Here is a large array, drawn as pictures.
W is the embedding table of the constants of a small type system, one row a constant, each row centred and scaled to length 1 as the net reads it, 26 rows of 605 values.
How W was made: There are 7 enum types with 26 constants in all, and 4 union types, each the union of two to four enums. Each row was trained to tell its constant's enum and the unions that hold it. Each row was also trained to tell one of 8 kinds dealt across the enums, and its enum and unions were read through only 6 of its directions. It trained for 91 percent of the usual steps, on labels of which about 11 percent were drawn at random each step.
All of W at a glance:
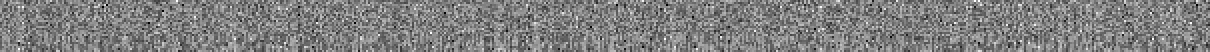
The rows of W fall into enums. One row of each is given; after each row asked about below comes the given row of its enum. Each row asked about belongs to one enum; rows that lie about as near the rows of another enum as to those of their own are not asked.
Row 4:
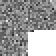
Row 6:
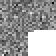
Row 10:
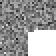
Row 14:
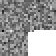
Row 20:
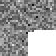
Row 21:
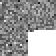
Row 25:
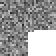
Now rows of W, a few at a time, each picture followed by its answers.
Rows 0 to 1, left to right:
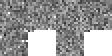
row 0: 6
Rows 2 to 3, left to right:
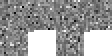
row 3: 14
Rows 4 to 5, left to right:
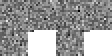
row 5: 4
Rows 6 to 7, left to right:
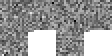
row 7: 21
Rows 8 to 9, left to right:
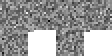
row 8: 20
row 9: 4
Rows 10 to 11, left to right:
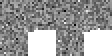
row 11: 14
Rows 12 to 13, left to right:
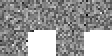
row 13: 21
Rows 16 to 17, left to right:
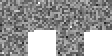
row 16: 20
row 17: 10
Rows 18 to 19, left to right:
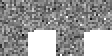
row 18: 20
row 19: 20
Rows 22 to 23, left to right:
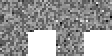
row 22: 6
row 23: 14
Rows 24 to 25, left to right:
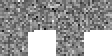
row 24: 14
